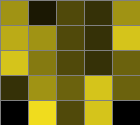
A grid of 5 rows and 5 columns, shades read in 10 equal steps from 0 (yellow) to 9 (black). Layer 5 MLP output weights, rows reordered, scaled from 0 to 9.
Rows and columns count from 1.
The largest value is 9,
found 2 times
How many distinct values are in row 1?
4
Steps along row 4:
down up down up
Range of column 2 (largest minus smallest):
8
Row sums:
27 19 23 21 25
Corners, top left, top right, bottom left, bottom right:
3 3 9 9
